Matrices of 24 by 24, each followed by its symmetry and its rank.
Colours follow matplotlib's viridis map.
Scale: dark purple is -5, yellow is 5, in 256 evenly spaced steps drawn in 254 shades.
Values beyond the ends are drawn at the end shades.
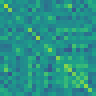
symmetric, rank five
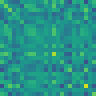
symmetric, rank three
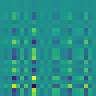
neither, rank one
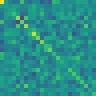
symmetric, rank five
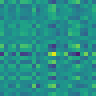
neither, rank two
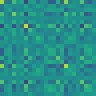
symmetric, rank three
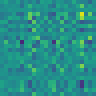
neither, rank three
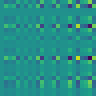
neither, rank one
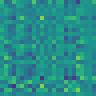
neither, rank three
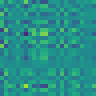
neither, rank two
